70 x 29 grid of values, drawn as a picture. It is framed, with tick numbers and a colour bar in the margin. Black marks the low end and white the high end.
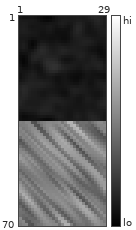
The table splits into 2 rows of 1 panel. Panel 1,1: very low, blotchy, faint in contrast. Panel 2,1: middling, slanting down to the right.
